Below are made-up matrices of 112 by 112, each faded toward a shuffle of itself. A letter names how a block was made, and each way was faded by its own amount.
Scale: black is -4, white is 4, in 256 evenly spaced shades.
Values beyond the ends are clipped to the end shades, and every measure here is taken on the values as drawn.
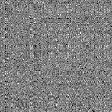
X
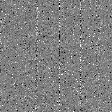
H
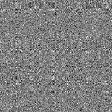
X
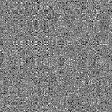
X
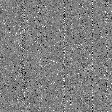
H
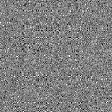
X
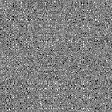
X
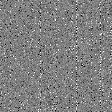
H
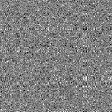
X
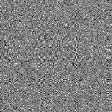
X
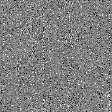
H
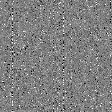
H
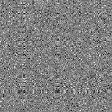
X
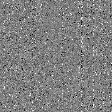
H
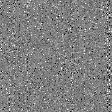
H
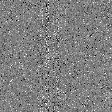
H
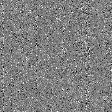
H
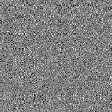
X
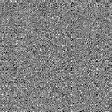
X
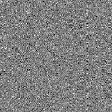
X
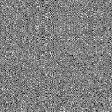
X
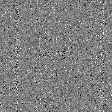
H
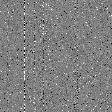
H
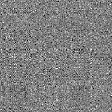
X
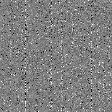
H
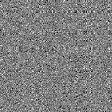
X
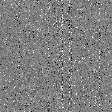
H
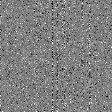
H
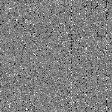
H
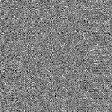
X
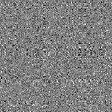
X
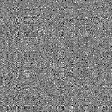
X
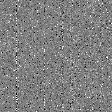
H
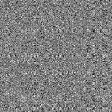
X
